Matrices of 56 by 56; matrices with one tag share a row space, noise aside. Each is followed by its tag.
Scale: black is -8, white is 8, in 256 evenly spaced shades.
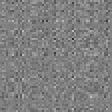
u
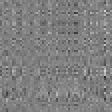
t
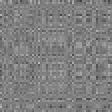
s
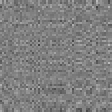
s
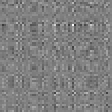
u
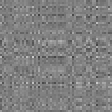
s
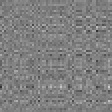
s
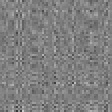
u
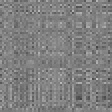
s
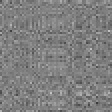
s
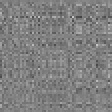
s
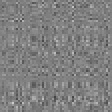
u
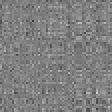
s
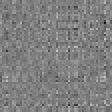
t
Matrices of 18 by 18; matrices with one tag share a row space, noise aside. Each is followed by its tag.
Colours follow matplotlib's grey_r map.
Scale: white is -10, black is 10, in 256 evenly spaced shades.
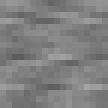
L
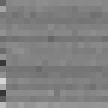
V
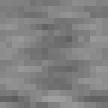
L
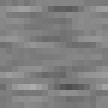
L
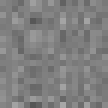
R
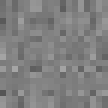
R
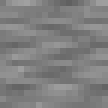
L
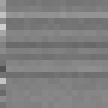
V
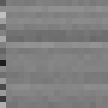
V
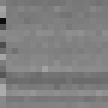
V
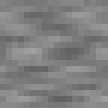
L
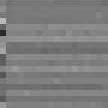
V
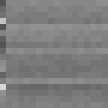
V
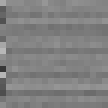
V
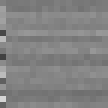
V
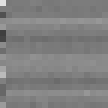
V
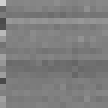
V
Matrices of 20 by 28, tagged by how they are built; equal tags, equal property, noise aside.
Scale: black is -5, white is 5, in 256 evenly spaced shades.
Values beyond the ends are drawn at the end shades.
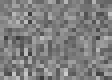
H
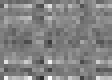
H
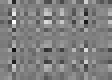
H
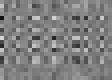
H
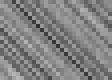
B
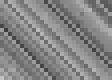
B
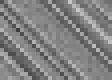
B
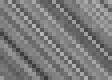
B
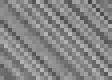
B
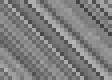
B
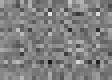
H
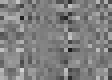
H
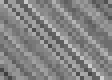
B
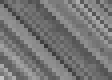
B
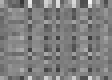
H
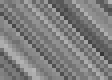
B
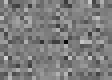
H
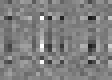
H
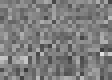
H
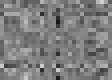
H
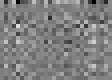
H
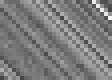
B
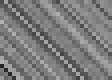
B
